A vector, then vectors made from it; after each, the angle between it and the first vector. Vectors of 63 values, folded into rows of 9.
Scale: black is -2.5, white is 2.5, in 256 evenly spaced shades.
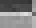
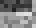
nearly parallel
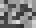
orthogonal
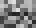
partly opposed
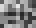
partly opposed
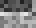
nearly parallel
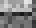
nearly opposite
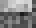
nearly opposite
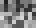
partly aligned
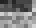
nearly parallel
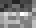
nearly parallel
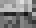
nearly opposite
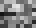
partly opposed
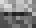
nearly opposite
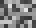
orthogonal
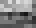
nearly opposite
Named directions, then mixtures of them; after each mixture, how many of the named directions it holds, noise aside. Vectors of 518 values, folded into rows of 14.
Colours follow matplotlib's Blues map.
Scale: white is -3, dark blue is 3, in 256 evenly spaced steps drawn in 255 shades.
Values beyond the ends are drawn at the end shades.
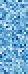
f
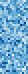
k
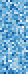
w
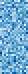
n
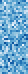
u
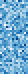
one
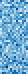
three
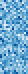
three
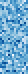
one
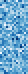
one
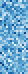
three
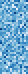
two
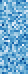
one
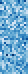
three
